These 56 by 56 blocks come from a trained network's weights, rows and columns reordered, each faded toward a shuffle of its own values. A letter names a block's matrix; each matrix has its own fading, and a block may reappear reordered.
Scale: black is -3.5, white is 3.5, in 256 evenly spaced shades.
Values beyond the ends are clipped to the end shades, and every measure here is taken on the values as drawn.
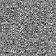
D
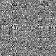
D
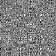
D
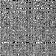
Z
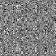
D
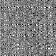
Z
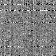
Z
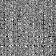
Z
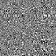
D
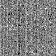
Z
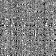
Z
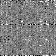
Z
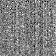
Z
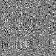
D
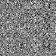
D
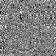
D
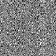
D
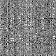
Z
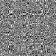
D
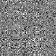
D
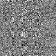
D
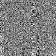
D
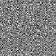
D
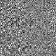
D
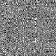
D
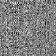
D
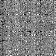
Z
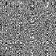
D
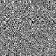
D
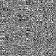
D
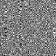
D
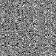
D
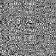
D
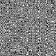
D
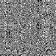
D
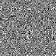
D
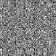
D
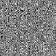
D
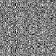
D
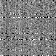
Z
